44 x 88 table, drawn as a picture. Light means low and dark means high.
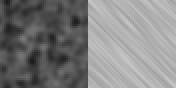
It is made of 1 by 2 panels. Panel 1,1: high, blotchy. Panel 1,2: low, slanting down to the right, faint in contrast.
